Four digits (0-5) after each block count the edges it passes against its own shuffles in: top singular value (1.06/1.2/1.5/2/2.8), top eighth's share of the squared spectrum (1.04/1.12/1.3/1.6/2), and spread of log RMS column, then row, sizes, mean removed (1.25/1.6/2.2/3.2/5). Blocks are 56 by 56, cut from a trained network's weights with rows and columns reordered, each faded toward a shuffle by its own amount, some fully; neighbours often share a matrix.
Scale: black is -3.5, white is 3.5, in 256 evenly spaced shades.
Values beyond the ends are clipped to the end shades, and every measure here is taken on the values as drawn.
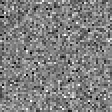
1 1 0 0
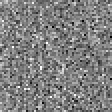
1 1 0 0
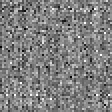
2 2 1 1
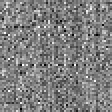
2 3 1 2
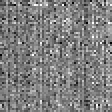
3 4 1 3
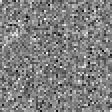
1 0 0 0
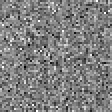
1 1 0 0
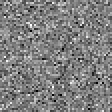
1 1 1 1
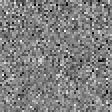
2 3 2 1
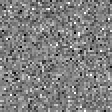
0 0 0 0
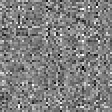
3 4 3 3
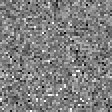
0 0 0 1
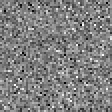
0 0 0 0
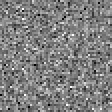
0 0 0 0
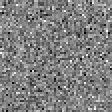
0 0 0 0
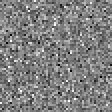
0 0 0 0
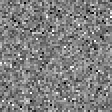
1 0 0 0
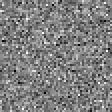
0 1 0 0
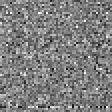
3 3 1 2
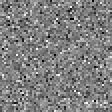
1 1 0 0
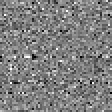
3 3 1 2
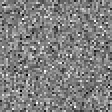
1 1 0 0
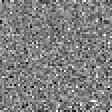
1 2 0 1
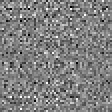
3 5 3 3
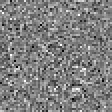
3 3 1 1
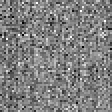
2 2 0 1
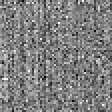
3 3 0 1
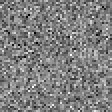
2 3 1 1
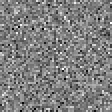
1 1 0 0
